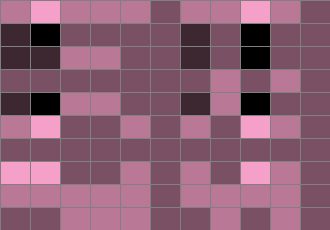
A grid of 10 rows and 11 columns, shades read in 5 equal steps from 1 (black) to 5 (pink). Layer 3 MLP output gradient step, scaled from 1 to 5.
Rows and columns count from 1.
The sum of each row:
44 27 30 35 30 41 33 42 42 38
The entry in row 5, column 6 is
3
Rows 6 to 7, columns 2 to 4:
5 3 3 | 3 3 3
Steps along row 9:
same same same same down up same same same down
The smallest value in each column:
2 1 3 3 3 3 2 3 1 3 3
